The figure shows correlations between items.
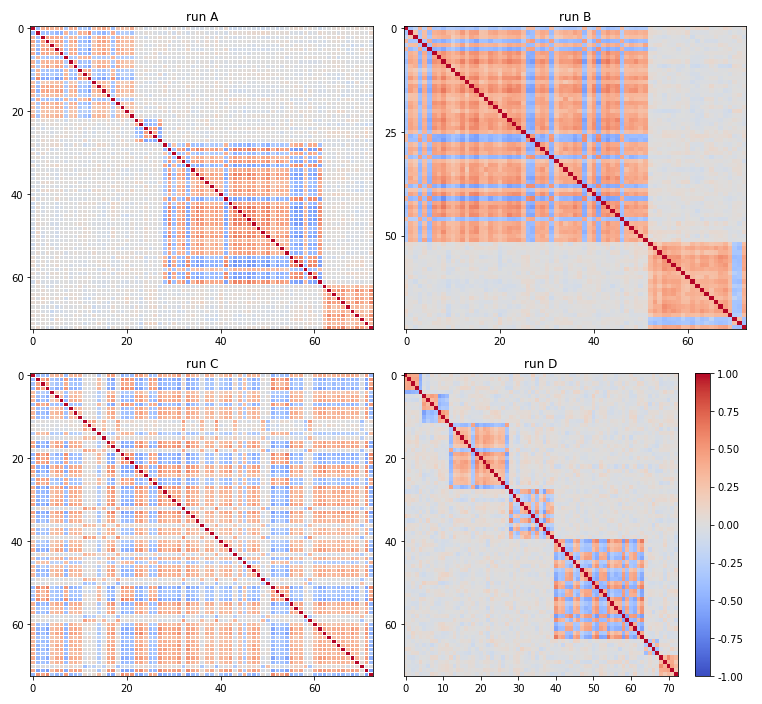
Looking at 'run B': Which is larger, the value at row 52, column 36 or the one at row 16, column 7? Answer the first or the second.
the second
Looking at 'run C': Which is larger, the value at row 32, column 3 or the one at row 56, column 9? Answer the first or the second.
the second
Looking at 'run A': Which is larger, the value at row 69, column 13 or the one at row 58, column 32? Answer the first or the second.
the second
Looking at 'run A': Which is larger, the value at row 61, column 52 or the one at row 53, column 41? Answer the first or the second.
the first
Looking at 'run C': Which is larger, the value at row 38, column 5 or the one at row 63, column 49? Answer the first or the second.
the first
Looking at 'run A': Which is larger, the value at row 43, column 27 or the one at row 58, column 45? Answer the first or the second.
the second
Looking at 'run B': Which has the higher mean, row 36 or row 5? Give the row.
36
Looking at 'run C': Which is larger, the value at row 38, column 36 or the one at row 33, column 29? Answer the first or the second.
the second
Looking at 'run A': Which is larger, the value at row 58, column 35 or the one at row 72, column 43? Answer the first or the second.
the first
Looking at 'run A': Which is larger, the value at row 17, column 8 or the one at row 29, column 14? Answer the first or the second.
the second
